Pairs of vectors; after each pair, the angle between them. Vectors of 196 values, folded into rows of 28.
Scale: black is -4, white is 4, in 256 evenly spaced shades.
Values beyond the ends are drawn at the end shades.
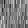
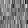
partly opposed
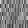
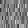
partly opposed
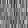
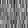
nearly parallel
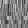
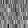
partly opposed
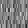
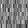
nearly parallel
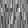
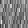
partly aligned
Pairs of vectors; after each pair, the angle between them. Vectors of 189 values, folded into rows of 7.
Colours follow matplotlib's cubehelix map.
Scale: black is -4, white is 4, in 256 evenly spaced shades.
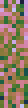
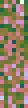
nearly opposite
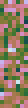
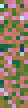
orthogonal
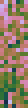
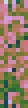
nearly parallel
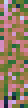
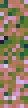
partly opposed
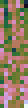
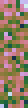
partly opposed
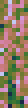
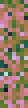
partly opposed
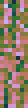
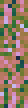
nearly parallel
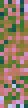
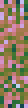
nearly opposite
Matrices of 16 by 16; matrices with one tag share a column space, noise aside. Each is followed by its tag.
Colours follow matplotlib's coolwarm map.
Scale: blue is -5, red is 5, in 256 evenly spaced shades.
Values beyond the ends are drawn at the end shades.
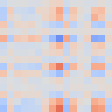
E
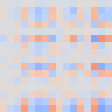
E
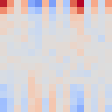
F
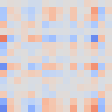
E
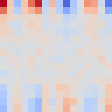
F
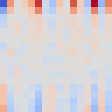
F
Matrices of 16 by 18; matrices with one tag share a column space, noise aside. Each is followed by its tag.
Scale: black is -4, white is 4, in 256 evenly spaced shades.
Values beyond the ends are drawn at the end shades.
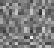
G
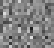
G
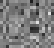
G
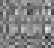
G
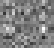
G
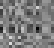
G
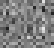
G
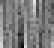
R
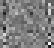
G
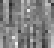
R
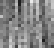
R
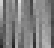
R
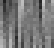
R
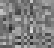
G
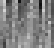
R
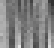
R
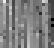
R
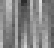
R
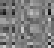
G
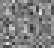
G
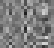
G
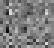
G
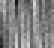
R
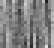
R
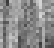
R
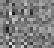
G
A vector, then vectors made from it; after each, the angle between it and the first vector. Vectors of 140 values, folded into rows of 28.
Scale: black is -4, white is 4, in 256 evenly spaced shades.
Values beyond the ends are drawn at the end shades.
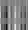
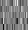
orthogonal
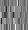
partly aligned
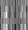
nearly opposite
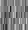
partly aligned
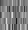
partly opposed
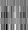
nearly parallel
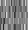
partly opposed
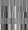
nearly parallel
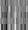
nearly parallel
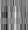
nearly parallel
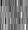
partly opposed
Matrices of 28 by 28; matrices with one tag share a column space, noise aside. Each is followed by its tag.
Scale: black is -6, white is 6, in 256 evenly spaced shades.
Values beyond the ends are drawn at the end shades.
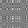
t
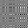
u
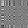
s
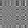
s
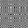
u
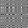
u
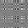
t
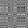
u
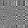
s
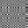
u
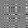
u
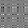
u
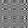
t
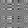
t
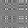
t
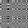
t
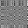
s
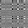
t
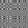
t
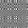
t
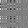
t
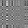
s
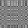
s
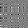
u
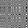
u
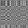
s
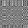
s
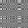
t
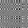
t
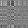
s
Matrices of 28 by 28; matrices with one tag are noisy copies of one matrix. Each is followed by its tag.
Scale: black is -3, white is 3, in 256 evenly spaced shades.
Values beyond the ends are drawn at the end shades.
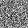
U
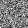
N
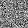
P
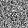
U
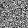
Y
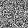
P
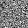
Y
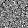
Y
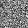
Y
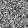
N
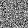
P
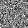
N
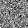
N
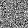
P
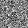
U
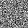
P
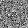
U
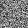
Y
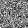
N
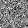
N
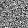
Y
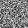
N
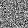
P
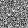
U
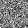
N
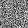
P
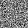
P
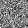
N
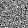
Y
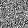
P
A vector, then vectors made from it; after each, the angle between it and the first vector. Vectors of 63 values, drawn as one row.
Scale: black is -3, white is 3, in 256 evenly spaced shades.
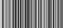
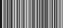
nearly opposite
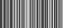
nearly opposite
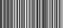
nearly opposite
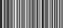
nearly opposite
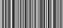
partly aligned
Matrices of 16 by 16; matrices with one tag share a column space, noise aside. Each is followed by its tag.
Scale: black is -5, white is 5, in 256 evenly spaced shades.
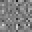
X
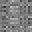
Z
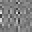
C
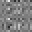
X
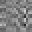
C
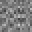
C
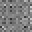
Z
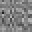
C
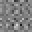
X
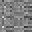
Z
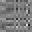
X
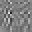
C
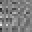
C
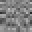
C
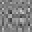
C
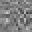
C
